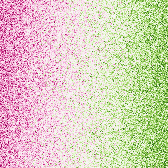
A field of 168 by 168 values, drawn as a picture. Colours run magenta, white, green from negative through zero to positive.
Histogram: bell-shaped. Slope: up to the right. Odd rows or columns: none. Average level on the scale: 50%. Grain: fine.
